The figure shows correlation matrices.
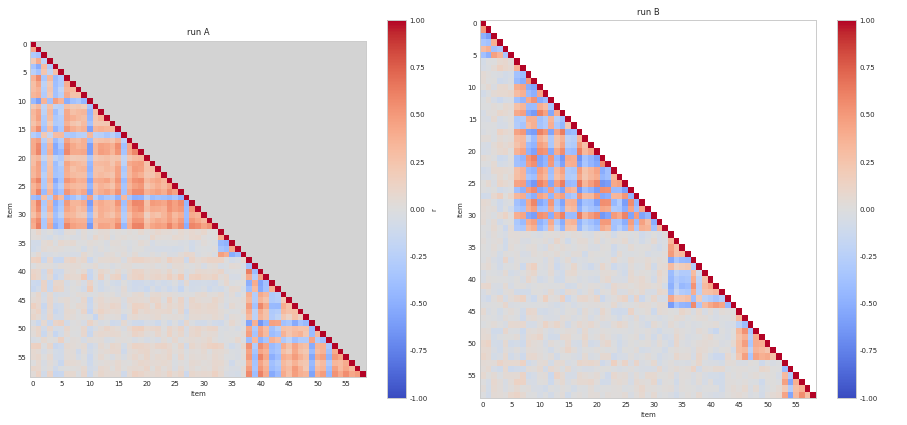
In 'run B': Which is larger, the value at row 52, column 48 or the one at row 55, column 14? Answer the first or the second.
the first
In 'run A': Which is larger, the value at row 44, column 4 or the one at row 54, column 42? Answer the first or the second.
the first
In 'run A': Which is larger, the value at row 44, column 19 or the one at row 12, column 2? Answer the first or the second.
the first
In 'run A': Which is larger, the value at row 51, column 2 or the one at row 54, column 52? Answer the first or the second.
the first
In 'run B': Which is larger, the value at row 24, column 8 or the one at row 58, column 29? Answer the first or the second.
the second
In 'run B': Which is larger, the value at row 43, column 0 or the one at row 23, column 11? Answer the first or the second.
the second
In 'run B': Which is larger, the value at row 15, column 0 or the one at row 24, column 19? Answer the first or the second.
the second
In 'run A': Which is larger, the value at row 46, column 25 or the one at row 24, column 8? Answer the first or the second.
the second
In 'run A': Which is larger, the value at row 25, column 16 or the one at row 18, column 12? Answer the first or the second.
the second
